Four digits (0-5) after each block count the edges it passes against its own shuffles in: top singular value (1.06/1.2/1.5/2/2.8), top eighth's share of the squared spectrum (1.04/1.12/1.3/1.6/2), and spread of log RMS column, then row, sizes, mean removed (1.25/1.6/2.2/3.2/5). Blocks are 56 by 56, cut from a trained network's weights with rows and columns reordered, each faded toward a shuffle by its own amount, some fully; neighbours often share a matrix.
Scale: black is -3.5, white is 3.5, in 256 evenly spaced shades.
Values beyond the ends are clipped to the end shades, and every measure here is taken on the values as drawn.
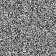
0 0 0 0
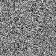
2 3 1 0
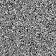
2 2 0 0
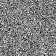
2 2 0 0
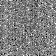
1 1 0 1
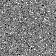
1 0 0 0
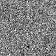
2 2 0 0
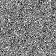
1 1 0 0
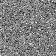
0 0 0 0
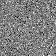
0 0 0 0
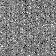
1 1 0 0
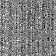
3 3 0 2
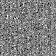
2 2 0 0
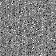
1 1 0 0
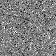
0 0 0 0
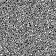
0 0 0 0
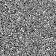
0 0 0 0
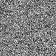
0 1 0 0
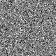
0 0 0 0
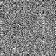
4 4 2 1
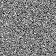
0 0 0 0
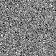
1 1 0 0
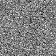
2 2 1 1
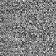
3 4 2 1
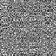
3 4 2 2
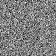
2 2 0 0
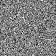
0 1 0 0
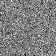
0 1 0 0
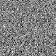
2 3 1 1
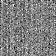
3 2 0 1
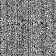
3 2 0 2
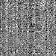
3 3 0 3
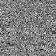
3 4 2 2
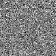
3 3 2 1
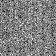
2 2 0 0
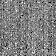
3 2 0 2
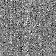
1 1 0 0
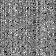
3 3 1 2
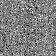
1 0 0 0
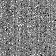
2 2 0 1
